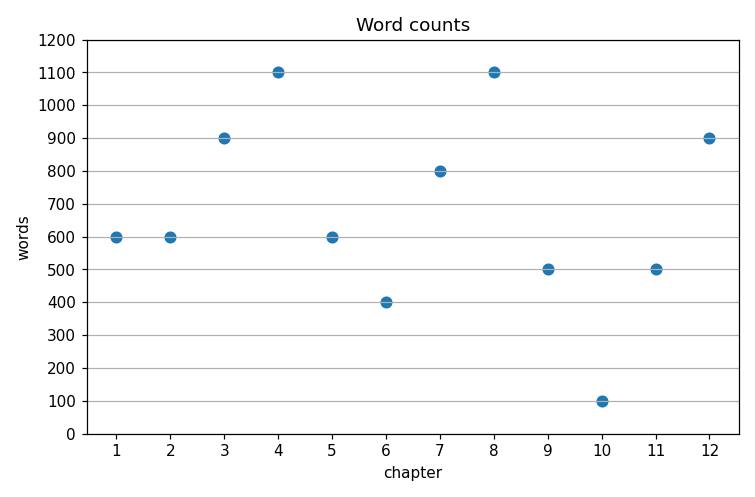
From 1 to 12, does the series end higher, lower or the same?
higher
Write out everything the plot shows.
Title: Word counts
x-axis: chapter, ticks 1 2 3 4 5 6 7 8 9 10 11 12
y-axis: words, ticks 0 100 200 300 400 500 600 700 800 900 1000 1100 1200
Values:
600 600 900 1100 600 400 800 1100 500 100 500 900
